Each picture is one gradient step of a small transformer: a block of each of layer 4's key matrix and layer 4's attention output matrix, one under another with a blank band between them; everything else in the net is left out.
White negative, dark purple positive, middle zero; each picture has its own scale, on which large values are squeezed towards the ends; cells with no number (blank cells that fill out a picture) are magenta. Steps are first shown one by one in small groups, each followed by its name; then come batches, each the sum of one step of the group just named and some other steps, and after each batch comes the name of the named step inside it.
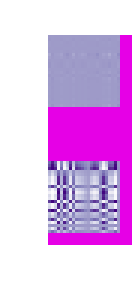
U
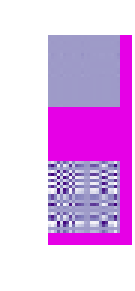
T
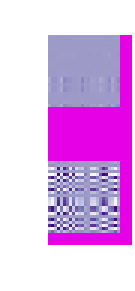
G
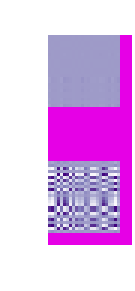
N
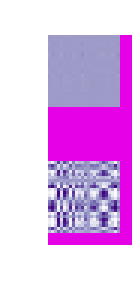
T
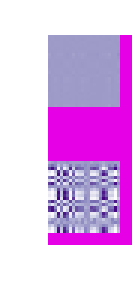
U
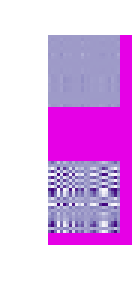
G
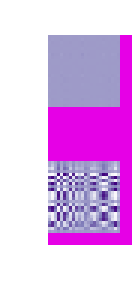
N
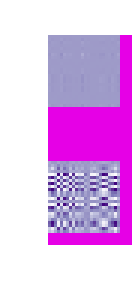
G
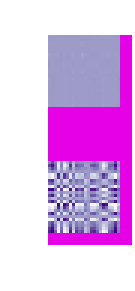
U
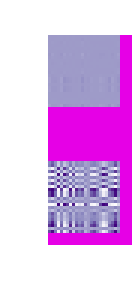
G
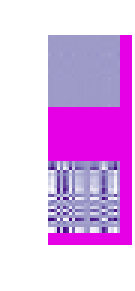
U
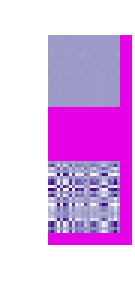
N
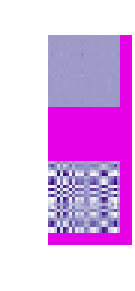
N
